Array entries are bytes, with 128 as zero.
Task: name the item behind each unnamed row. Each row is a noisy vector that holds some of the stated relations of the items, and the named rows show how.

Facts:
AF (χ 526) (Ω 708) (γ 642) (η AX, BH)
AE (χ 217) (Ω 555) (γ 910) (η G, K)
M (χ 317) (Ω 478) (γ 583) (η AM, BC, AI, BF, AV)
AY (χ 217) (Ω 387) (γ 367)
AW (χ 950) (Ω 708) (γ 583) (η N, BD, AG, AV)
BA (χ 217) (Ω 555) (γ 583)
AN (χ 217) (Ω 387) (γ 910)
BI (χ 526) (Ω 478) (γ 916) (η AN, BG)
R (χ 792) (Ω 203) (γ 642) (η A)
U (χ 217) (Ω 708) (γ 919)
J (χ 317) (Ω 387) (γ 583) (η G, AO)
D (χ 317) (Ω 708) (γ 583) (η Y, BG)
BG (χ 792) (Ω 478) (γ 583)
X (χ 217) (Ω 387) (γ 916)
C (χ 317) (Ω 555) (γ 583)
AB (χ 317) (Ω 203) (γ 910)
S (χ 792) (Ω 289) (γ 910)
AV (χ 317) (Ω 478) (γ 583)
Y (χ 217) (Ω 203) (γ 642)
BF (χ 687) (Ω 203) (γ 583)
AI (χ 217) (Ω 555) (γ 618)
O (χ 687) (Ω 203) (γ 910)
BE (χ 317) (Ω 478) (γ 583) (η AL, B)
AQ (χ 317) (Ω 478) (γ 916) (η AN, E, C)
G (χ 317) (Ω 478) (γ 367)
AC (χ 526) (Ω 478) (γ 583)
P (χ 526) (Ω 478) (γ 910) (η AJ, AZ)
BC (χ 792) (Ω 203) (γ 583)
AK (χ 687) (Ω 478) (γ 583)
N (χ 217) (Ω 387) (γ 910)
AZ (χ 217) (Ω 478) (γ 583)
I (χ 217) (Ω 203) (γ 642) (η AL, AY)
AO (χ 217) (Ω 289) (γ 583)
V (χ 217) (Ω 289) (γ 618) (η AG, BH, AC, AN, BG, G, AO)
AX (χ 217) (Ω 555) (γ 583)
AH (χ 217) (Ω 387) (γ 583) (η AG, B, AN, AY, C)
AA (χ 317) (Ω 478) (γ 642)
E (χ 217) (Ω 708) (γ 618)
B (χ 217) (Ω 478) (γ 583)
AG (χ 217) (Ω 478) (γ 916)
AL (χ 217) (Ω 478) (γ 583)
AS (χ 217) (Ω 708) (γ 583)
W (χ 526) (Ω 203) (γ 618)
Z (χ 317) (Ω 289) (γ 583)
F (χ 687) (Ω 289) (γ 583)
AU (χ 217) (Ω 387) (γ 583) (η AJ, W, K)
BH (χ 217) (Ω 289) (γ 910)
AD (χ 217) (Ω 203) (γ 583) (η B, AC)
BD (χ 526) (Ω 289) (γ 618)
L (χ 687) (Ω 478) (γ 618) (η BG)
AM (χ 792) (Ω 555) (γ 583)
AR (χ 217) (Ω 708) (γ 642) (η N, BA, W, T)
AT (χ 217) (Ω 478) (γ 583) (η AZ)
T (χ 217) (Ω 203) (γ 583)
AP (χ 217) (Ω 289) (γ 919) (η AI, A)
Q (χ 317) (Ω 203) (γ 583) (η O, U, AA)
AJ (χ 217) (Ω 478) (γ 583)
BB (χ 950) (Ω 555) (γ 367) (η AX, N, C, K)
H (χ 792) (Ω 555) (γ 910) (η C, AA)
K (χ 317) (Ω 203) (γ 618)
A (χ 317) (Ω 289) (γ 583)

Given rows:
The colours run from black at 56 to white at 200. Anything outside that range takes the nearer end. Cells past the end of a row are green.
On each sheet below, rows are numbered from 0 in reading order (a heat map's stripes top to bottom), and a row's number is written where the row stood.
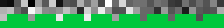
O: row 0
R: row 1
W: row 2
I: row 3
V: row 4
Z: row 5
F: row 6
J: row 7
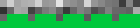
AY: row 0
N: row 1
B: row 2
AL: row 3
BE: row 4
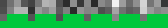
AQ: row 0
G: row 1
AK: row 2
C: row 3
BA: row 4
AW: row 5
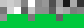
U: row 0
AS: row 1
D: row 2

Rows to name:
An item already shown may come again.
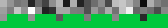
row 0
AE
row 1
BC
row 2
D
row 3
P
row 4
U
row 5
S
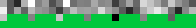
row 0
AD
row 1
AS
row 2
AP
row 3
BB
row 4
BG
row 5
AR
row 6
AH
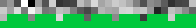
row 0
Y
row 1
R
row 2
AB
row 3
AY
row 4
AR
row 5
AM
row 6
AB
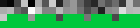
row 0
O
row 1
R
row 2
H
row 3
F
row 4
AF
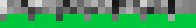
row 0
AW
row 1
N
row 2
AC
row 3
BH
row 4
L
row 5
AO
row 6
BD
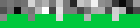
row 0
A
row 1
E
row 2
T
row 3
AI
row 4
BF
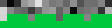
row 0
Q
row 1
X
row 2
AV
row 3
M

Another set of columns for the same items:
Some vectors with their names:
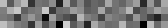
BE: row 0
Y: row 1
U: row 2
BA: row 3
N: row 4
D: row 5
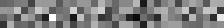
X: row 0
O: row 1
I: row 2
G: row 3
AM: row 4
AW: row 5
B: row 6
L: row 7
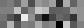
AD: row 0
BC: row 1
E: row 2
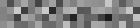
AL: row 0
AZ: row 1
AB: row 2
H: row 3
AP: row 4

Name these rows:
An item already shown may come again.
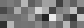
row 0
AE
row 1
F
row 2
T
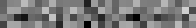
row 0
AM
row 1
AH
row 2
BB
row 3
AR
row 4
AM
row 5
C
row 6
V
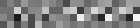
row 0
I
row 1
AY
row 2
P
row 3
F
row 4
F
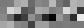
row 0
S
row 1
AM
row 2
AK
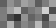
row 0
Q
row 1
V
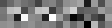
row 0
BD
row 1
AC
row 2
R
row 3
AS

